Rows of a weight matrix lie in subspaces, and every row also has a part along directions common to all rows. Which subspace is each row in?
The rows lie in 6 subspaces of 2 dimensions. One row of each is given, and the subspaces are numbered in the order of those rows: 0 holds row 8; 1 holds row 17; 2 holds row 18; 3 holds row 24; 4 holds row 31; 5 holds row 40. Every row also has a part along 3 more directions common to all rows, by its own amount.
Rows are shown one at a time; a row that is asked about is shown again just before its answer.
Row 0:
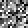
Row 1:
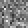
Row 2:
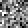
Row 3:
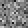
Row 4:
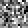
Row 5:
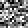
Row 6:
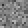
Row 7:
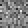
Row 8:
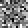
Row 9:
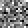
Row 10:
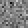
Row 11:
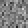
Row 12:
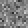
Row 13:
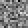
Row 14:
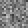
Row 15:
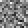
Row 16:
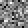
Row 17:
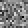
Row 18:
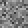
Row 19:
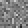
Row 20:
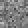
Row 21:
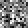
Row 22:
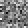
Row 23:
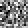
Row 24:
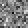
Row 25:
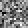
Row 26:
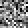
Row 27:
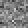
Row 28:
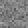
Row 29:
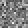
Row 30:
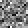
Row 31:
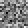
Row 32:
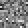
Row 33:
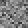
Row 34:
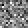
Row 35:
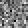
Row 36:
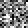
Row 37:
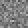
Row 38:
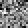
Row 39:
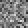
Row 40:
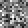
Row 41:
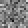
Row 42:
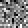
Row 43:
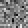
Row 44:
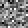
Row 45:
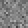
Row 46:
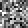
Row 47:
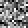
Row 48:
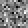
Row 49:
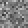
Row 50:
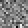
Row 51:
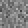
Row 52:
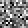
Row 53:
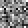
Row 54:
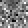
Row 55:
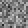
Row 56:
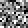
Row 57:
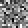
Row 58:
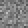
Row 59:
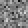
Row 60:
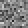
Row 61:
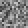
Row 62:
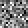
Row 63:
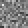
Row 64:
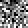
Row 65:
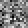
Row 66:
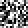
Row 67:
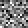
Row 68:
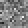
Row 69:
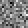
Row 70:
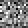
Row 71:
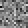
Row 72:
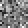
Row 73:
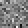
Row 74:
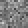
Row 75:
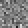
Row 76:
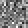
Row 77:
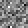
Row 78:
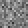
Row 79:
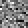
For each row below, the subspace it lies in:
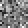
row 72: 5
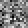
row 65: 5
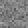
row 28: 1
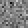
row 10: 2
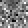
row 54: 0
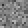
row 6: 3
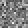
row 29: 2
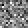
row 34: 2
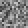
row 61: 4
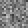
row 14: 5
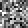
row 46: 5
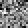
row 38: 5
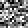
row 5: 1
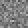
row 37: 3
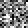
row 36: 5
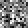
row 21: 5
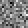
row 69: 2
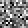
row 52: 2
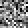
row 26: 1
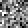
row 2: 5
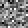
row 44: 1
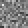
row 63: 3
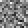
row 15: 3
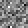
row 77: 4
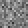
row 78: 2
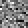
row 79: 1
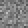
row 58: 4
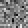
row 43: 0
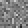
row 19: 0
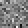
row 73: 0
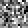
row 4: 3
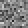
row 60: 1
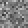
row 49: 2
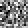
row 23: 4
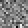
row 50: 0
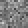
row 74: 1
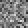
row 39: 3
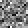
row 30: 4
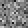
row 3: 3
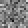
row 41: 0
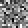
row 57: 0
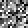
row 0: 4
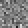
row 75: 0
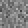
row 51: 4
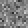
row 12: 3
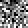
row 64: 0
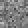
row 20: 1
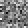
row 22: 4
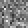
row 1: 5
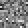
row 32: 1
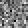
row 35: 0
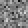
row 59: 3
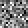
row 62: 2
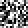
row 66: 4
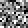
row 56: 3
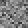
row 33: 2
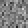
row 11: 2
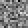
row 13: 3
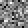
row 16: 3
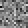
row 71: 1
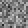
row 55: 4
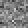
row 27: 1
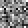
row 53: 5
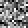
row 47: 1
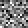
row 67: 2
